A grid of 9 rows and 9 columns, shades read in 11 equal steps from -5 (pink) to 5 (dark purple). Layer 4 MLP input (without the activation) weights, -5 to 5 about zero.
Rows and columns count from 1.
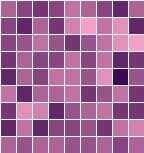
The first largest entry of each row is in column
8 2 5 8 8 2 4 1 8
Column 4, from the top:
1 2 0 1 -2 -1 3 1 -1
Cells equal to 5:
1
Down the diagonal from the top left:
-1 3 -2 1 -2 2 -2 -2 -1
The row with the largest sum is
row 4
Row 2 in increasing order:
-5 -4 -3 -2 -1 1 2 3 3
